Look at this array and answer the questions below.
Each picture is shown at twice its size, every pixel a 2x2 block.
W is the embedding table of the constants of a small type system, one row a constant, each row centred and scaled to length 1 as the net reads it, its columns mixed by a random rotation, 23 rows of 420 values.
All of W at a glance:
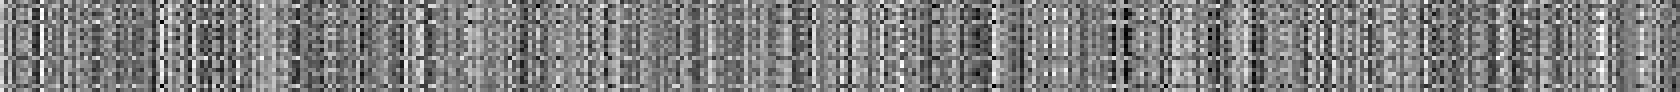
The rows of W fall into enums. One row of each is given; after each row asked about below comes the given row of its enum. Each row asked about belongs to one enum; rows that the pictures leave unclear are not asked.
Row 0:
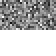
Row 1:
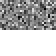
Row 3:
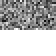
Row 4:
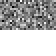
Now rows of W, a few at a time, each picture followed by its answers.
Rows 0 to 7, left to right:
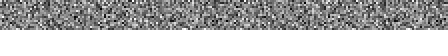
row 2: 4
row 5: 1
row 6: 0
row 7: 3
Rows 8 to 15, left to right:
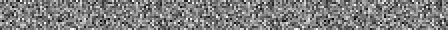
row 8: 4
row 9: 3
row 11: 4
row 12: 0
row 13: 3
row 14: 1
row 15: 0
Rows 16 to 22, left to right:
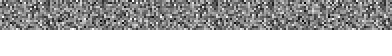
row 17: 3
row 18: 4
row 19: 0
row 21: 1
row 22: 0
